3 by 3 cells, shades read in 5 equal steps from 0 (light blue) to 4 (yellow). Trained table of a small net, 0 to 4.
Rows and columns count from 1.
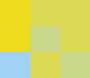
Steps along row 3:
up down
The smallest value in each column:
0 2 2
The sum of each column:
8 8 8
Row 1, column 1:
4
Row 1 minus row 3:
4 0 1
